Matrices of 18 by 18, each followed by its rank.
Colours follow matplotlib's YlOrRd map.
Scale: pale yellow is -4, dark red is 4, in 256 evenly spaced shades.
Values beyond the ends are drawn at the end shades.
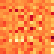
three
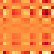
one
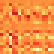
three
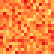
full rank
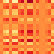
one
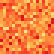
full rank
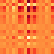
one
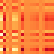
one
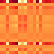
one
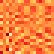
three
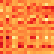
three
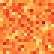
full rank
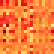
three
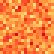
full rank
